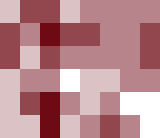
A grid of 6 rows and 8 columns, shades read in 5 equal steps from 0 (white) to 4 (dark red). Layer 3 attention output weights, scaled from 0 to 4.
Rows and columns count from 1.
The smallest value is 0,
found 4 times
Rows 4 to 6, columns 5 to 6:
1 1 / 1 2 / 2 3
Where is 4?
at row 2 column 3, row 5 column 3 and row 6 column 3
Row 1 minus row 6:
0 2 -1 0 0 -1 0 2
